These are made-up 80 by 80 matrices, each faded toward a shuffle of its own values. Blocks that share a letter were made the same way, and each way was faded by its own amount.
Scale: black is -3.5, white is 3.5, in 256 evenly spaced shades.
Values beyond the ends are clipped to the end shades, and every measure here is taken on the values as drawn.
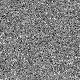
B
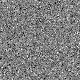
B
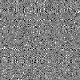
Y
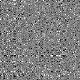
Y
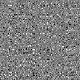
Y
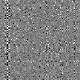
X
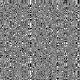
X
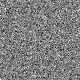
B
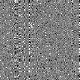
X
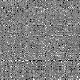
Y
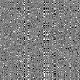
X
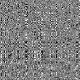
X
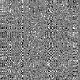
X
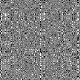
X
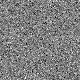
B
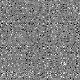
Y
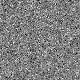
B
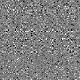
Y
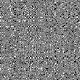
Y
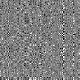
X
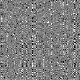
X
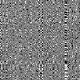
X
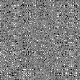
Y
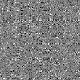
Y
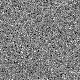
B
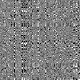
X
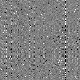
X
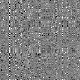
X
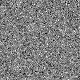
B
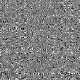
Y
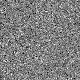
B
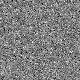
B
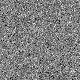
B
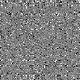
Y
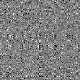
Y
